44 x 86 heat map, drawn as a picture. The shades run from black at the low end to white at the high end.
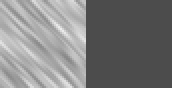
The table splits into one row of 2 panels. Panel 1,1: high, slanting down to the right. Panel 1,2: low, flat.
